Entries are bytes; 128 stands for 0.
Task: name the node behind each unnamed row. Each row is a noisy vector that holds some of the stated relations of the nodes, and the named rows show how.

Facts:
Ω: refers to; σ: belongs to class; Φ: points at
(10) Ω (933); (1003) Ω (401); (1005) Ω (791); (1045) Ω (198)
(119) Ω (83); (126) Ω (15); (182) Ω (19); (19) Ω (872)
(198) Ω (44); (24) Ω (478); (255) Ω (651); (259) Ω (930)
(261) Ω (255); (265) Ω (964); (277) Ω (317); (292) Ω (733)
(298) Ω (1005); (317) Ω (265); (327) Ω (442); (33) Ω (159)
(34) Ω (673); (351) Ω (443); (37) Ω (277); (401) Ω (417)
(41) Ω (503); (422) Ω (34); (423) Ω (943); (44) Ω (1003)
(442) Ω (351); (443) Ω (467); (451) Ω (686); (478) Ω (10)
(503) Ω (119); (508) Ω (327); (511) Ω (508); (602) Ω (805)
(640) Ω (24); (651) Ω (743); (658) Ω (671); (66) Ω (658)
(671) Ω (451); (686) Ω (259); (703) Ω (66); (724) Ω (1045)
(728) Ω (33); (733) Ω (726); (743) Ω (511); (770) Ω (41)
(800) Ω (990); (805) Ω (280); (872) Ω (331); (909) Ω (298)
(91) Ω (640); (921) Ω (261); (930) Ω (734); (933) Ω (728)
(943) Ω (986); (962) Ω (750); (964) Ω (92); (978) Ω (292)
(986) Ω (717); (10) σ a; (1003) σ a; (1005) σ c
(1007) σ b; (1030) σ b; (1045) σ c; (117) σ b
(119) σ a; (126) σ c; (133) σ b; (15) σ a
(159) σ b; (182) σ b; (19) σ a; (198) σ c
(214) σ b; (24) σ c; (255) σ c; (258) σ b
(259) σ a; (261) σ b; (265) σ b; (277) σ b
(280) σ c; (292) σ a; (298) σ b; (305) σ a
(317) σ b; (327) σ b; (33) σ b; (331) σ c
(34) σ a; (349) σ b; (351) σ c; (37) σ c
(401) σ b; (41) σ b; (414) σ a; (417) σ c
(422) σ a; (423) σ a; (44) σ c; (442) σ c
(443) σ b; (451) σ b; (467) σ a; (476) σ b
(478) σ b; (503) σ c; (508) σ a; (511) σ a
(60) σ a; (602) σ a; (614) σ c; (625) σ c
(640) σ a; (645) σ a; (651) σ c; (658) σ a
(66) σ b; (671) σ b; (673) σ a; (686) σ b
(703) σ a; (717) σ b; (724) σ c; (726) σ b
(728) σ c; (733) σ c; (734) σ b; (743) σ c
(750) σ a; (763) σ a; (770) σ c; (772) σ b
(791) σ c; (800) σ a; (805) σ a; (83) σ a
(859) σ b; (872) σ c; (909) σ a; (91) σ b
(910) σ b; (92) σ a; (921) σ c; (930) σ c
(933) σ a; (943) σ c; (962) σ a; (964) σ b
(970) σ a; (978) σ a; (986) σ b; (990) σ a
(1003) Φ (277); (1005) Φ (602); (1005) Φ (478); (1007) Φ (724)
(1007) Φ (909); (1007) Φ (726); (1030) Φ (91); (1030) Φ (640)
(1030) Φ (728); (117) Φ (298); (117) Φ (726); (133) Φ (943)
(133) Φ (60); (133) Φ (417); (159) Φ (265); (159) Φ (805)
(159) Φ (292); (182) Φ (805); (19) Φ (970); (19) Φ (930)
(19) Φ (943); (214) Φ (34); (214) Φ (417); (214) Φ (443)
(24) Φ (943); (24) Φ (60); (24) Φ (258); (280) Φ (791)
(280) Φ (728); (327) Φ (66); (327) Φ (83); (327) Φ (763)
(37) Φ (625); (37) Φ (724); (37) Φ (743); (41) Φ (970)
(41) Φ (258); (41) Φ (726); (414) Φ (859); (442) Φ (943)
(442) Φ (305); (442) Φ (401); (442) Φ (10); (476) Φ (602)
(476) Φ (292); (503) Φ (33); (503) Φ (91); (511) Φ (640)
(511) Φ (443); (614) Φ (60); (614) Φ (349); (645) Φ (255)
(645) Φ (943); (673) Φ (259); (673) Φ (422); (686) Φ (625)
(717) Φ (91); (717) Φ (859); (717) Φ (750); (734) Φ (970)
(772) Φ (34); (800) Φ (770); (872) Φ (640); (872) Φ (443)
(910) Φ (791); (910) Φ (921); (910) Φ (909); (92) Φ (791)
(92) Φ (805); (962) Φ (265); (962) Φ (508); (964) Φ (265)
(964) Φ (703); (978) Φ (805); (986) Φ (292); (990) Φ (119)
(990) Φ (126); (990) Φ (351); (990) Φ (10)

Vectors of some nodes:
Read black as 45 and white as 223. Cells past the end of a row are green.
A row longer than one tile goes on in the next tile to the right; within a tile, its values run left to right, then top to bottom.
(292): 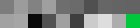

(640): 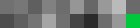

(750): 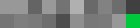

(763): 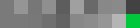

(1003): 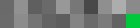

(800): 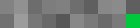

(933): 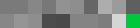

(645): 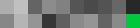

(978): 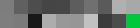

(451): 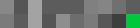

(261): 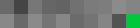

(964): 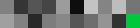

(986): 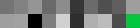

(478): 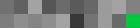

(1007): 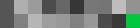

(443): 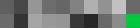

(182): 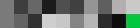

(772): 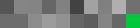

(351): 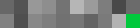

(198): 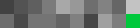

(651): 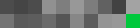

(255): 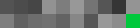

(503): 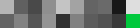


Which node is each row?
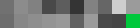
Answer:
(117)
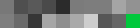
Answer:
(805)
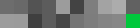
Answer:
(962)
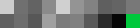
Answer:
(717)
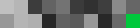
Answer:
(19)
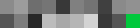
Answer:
(92)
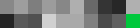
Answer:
(280)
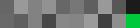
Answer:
(658)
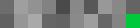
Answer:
(909)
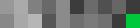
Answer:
(133)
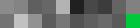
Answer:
(24)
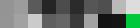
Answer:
(41)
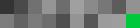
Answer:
(743)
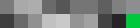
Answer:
(910)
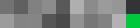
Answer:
(508)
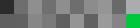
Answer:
(724)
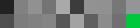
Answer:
(37)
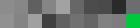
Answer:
(943)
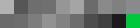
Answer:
(91)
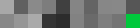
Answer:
(259)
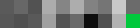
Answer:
(511)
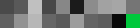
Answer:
(686)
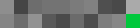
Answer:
(930)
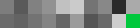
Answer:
(728)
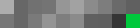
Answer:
(859)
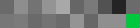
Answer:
(614)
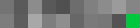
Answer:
(298)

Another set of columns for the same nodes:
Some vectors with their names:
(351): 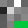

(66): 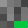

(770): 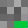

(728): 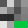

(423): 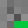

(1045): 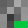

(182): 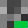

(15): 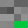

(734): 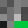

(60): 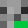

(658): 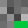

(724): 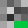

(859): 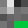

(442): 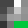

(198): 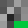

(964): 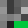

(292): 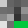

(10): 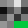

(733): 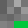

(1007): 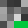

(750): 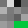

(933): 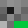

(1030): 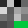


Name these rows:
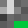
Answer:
(443)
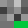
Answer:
(119)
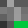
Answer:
(772)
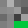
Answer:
(34)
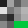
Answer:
(503)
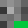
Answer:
(349)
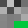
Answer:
(414)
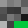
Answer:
(478)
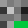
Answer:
(258)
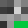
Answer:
(645)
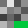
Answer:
(640)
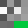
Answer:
(511)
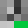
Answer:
(791)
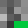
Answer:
(1003)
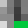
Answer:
(805)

